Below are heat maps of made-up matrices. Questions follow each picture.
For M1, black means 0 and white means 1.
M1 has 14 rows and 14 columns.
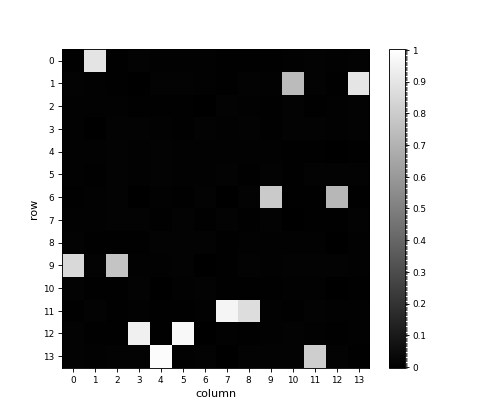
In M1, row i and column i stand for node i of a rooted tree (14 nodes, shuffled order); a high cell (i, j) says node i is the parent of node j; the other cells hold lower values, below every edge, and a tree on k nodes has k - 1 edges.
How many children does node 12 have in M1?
2
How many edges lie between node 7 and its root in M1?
6
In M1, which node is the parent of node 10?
1
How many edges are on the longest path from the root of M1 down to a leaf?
6
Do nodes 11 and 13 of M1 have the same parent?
no
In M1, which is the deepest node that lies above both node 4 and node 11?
13
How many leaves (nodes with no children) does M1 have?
7
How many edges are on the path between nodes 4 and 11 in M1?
2
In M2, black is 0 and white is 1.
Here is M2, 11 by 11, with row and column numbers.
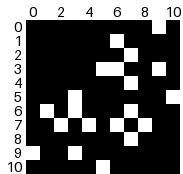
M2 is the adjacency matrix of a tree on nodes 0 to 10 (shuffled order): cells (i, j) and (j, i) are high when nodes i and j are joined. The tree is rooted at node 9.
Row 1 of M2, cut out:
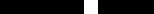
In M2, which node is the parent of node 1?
6
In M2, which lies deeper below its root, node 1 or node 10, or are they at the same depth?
the same depth
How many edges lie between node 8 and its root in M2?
4
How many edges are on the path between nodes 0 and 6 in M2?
3
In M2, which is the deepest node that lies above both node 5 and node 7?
3
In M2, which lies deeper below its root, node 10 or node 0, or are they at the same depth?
node 10
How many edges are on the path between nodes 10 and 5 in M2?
1
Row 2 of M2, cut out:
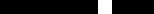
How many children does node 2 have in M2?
0
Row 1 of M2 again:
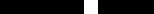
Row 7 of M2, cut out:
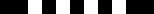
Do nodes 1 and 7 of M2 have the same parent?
yes
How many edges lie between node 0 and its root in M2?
1
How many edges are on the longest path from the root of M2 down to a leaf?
4
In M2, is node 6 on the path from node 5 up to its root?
no
